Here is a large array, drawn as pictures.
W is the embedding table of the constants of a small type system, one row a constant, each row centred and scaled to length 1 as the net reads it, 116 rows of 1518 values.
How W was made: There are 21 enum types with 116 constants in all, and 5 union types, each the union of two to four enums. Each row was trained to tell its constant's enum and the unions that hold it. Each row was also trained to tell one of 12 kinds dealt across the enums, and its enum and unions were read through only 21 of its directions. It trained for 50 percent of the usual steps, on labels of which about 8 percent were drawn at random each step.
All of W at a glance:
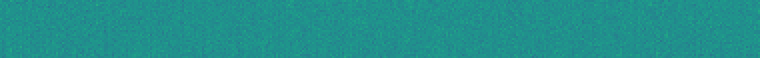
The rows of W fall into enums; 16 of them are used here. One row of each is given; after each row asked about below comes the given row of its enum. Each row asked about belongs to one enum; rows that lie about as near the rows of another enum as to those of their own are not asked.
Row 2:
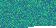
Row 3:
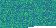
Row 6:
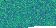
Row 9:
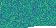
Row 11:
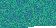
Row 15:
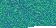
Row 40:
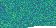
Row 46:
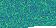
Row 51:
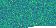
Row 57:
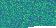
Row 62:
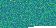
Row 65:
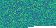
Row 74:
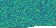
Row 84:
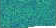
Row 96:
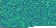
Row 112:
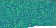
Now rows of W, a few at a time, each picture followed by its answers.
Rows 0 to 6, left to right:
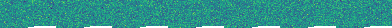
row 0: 46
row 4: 51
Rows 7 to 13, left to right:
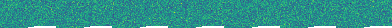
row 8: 9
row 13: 84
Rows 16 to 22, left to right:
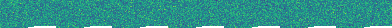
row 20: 112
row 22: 112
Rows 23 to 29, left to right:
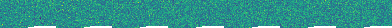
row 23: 65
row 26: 96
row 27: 40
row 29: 40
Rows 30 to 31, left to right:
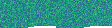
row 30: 112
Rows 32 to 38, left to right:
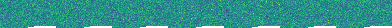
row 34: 40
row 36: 74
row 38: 6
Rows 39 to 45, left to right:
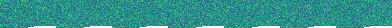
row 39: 6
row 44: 9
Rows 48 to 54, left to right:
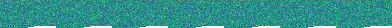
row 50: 74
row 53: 96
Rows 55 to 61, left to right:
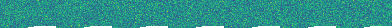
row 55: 84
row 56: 112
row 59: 2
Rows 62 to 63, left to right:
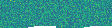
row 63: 84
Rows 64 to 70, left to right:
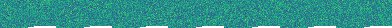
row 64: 84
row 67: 46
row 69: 2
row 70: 11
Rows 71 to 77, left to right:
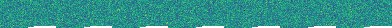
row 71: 2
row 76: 6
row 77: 112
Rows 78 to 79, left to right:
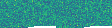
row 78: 11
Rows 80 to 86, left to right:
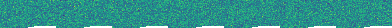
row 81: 65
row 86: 57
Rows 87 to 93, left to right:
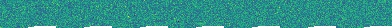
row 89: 3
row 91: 40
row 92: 62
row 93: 84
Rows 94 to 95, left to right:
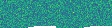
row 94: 96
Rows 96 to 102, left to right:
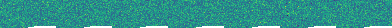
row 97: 3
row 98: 65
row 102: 3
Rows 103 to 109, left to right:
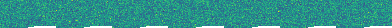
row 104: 65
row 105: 11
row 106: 51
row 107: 96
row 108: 65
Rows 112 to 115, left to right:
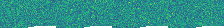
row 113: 96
